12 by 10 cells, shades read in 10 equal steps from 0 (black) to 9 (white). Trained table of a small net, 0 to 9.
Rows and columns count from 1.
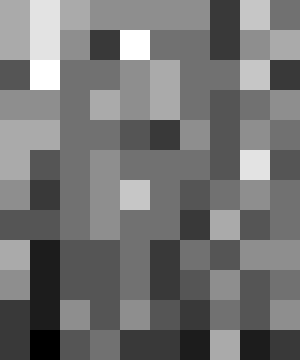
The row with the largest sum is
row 1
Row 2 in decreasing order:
9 8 6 6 5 5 4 4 2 2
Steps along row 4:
same down up down up down down up up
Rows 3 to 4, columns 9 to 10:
7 2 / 4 5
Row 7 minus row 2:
-1 -6 -1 3 -2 0 -1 2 0 -2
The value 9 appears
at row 2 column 5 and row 3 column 2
